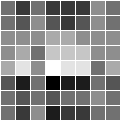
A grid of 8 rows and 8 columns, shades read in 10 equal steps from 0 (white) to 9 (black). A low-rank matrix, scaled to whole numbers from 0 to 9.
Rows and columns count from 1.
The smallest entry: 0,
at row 5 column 4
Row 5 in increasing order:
0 1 1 1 3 3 4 5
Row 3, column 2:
4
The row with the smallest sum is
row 5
